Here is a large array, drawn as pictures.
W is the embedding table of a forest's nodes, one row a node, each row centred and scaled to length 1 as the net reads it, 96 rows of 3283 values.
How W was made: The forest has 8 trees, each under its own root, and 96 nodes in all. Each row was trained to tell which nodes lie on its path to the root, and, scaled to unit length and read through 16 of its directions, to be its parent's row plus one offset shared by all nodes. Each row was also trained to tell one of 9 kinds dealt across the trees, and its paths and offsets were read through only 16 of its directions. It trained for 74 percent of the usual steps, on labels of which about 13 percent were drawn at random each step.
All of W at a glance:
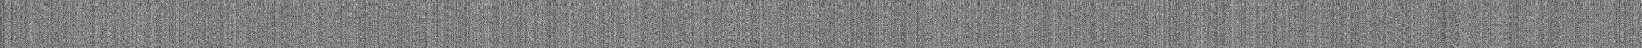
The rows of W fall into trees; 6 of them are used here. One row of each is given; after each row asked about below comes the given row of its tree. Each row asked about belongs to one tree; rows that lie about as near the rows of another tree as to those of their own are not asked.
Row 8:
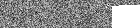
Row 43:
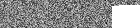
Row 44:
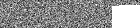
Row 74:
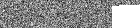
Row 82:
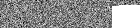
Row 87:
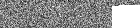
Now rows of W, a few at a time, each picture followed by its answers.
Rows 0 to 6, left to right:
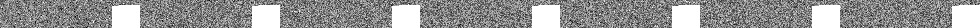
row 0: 82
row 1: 87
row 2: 43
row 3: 74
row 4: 8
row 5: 43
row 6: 74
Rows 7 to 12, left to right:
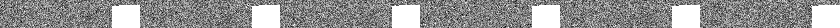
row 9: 8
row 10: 44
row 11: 8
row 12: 74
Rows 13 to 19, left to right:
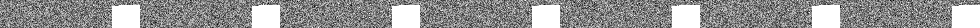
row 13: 87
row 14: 87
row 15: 44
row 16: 44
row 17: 44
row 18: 82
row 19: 87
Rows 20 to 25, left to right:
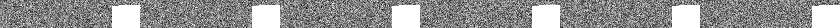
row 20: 8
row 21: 43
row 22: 43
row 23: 74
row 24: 44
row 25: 87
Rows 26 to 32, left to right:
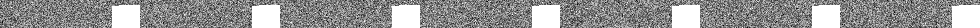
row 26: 87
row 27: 82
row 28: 87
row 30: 74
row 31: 87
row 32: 82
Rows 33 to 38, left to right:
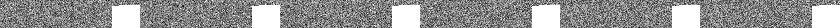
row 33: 87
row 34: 8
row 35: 74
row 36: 74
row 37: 82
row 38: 82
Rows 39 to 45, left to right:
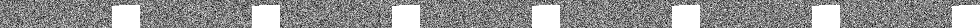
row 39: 43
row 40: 87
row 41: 44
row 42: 43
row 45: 82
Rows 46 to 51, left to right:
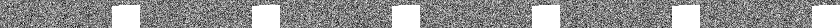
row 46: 74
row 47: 74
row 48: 82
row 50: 8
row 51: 43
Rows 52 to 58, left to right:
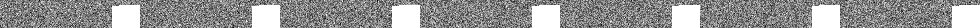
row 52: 74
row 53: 44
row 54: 74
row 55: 82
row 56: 87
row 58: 82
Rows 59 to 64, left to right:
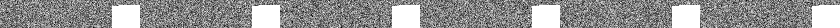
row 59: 74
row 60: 87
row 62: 43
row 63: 74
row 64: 82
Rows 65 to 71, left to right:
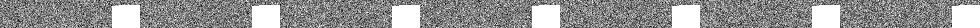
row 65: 43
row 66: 82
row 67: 82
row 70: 82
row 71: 44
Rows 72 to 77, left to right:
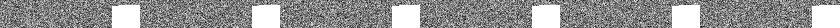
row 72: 8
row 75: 74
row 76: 82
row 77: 44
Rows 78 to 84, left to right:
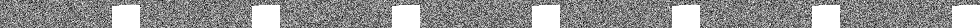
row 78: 44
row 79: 43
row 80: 82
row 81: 82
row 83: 87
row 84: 87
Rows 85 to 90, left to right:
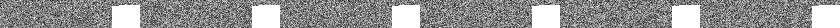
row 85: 8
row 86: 74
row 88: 44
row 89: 82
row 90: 43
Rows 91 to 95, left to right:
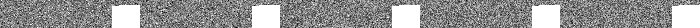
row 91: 87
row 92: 44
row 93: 74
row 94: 87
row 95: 74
